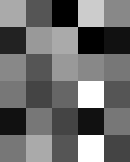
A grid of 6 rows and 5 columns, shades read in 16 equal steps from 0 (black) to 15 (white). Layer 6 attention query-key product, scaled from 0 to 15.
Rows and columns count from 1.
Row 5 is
1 7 4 1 7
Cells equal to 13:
0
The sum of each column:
35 40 34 51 32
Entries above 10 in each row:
1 0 0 1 0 1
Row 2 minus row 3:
-6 4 1 -8 -6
